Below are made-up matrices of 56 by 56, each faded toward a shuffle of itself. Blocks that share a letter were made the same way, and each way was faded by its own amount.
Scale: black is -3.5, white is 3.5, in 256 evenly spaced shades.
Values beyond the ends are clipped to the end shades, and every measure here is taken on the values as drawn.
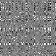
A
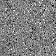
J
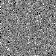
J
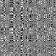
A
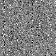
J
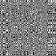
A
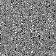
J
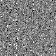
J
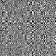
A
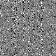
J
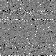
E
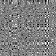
A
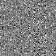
J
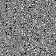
J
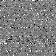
E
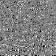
E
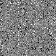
J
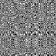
A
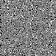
J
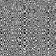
A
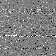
E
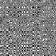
A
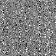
J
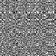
A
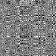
A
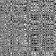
A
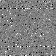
E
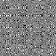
A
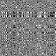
A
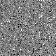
J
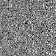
J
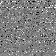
E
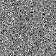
J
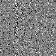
J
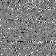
E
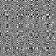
A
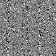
J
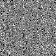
J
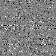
E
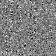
J
